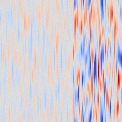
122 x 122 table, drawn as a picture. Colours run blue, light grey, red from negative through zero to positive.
Ninth with the lowest average: middle right. Seam: vertical, 60% of the way across, the left part calmer. Grain: streaks running down. Average level on the scale: 50%. Slope: none.
